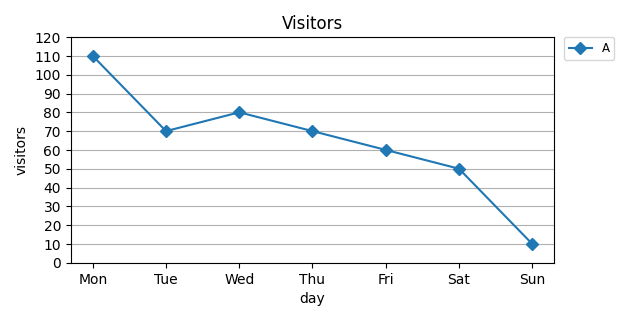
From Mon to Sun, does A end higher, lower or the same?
lower
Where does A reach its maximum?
Mon
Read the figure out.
Title: Visitors
x-axis: day, ticks Mon Tue Wed Thu Fri Sat Sun
y-axis: visitors, ticks 0 10 20 30 40 50 60 70 80 90 100 110 120
Legend: A
Values:
A: 110 70 80 70 60 50 10
